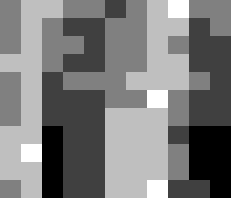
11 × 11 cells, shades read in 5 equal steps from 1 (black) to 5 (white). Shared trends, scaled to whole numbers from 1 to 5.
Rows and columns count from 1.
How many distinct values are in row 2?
3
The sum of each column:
37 45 23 25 24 37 39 46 36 21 20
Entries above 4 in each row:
1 0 0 0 0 1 0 0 1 0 1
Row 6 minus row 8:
-1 0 1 0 0 -1 -1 1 1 1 1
